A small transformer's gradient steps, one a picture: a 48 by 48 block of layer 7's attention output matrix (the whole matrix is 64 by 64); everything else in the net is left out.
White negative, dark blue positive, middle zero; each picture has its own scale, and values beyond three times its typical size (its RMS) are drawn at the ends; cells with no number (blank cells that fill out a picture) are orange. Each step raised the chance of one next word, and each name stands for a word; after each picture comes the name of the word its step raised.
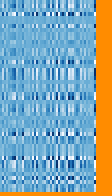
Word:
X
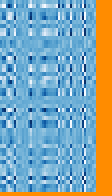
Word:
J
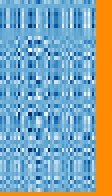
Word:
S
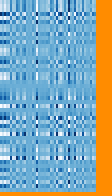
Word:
X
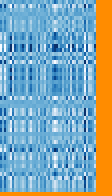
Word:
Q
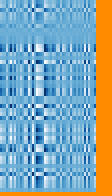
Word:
Q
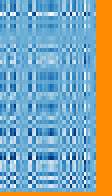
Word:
X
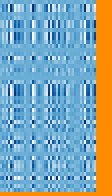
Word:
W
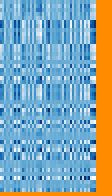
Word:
W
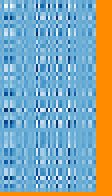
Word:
J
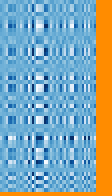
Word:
S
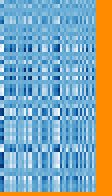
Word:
Q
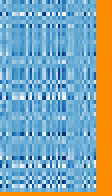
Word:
X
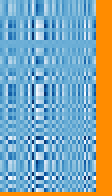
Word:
W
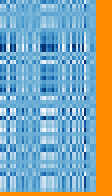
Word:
Q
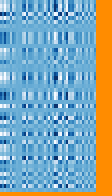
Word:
X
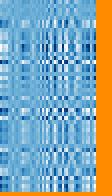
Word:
Q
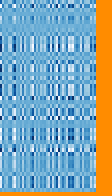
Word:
Q
